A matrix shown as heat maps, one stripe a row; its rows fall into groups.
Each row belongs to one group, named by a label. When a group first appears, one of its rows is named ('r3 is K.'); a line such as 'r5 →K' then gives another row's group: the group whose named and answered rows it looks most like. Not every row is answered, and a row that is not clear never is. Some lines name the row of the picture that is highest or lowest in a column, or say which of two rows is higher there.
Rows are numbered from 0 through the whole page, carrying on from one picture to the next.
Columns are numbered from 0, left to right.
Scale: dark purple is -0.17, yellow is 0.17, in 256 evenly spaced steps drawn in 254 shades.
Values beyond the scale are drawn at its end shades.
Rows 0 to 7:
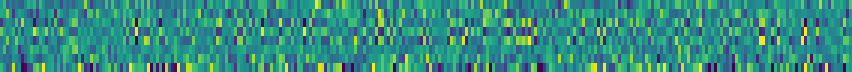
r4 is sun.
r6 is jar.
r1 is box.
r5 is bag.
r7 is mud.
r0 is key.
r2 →sun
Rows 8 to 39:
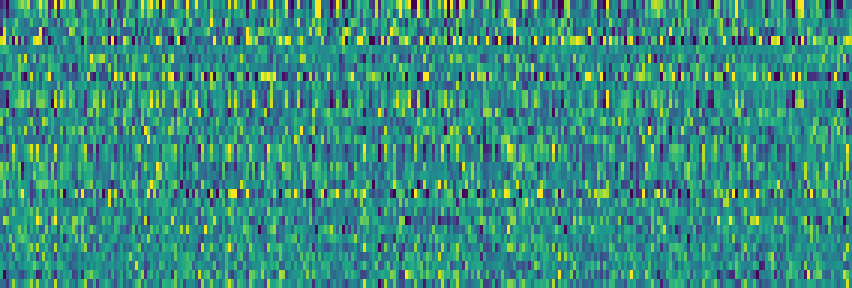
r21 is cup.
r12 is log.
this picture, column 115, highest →11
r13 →key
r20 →box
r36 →jar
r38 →jar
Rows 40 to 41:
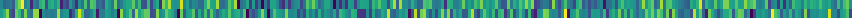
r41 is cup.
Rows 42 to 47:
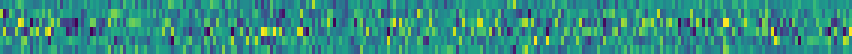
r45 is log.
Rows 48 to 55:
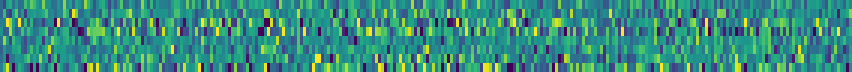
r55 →box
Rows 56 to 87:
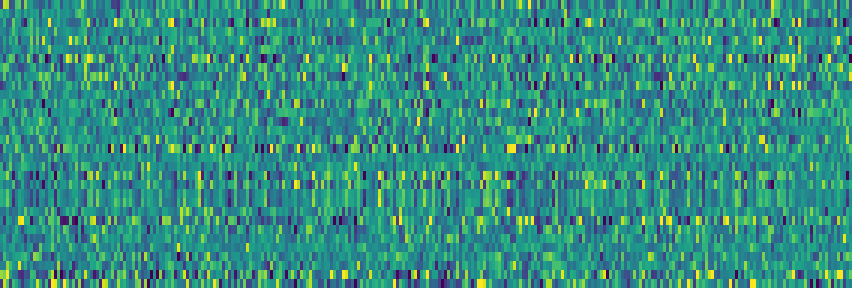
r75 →box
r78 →box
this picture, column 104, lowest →64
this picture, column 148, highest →64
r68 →log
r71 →sun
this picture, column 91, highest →58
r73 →sun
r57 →cup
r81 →jar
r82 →jar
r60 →bag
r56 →cup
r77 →box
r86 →key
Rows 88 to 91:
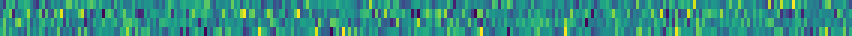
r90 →jar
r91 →key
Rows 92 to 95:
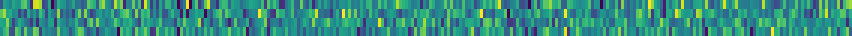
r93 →key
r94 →box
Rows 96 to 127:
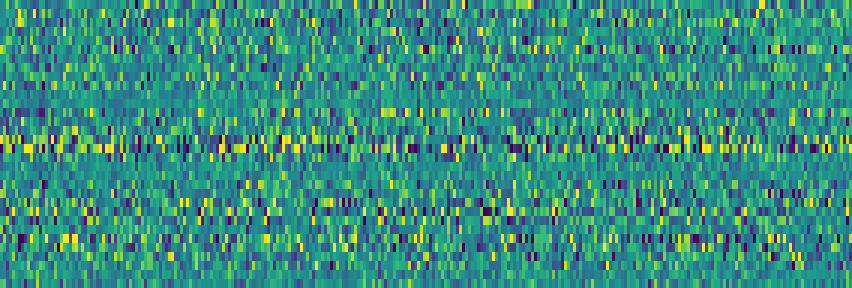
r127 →mud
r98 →bag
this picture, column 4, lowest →112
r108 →jar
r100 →bag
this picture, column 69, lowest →97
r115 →cup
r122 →bag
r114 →sun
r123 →bag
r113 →bag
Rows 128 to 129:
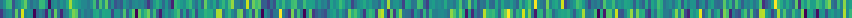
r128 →log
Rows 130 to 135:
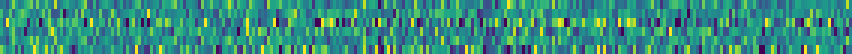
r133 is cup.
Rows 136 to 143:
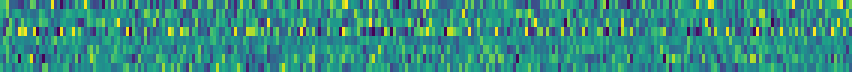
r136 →key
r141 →box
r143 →cup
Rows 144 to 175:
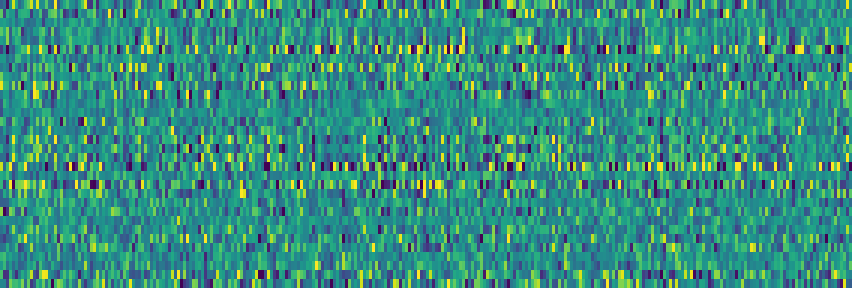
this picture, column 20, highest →153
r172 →key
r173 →key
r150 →jar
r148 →sun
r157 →mud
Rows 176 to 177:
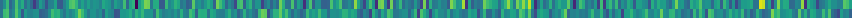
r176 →sun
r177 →cup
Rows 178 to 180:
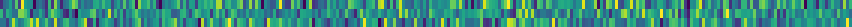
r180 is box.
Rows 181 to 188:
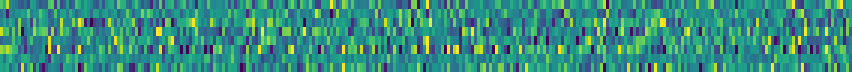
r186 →key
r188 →mud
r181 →key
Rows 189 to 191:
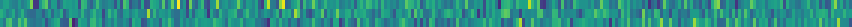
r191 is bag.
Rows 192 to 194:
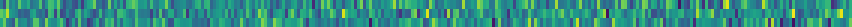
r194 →log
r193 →key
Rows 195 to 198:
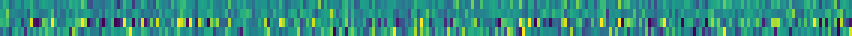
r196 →key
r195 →cup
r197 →cup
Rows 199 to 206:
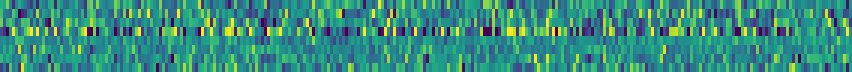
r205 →log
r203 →bag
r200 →mud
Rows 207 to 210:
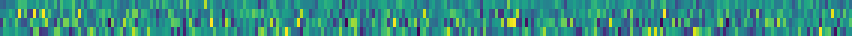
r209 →bag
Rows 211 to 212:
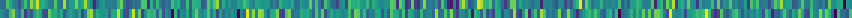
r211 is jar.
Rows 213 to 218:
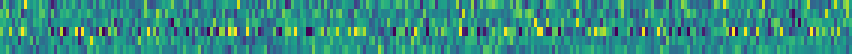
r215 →log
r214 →sun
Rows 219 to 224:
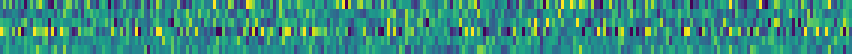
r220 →jar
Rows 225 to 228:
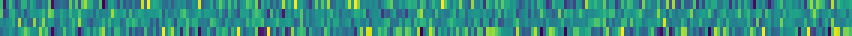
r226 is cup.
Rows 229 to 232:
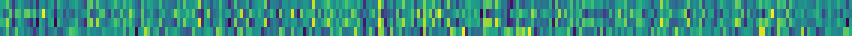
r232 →sun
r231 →box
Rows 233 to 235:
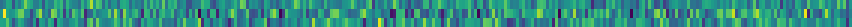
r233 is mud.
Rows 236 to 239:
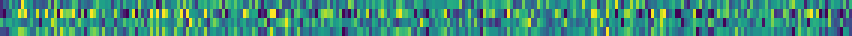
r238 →cup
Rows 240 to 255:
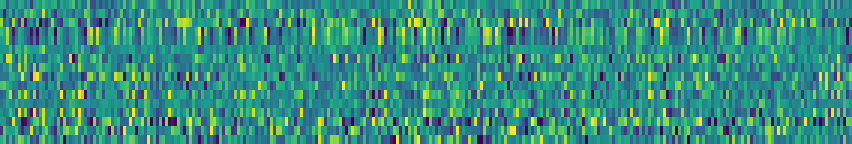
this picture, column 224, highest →254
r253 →mud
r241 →jar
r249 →key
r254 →bag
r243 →box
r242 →mud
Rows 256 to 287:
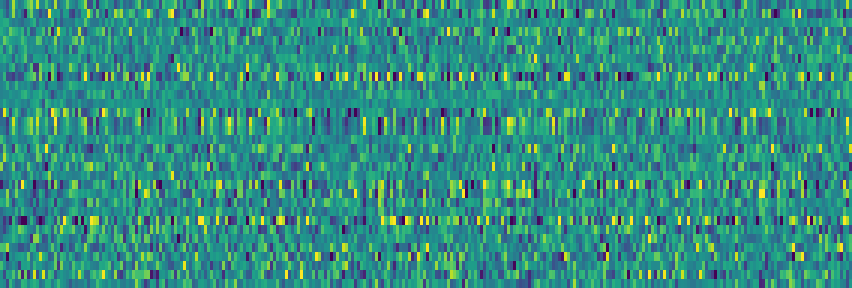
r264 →key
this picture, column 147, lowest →268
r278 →box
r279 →sun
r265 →sun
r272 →log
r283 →key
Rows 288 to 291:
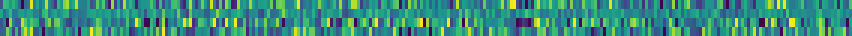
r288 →bag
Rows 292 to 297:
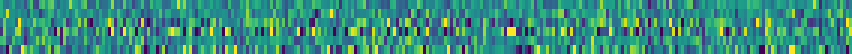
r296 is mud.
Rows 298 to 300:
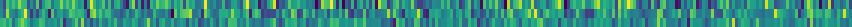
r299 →log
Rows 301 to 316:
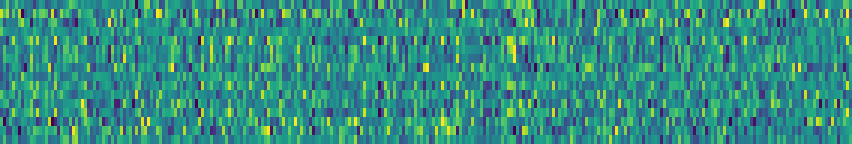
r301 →sun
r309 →sun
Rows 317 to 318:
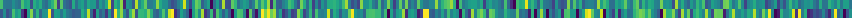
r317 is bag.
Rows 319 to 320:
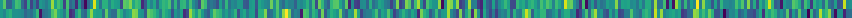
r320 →cup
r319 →jar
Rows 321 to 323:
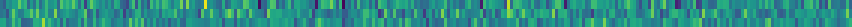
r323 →mud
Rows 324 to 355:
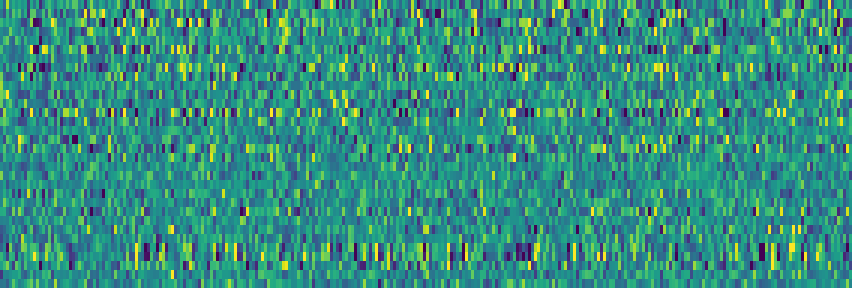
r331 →mud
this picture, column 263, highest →351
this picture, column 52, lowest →351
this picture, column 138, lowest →335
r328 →cup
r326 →cup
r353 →cup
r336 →bag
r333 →log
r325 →mud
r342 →jar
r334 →key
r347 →mud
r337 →key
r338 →bag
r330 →key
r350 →sun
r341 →bag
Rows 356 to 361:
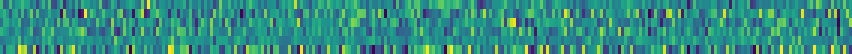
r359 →cup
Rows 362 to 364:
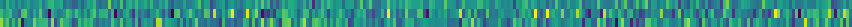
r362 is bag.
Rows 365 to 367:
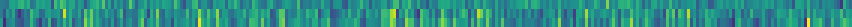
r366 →jar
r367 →jar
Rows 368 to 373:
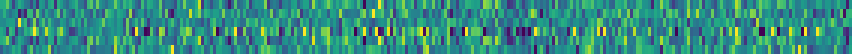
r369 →mud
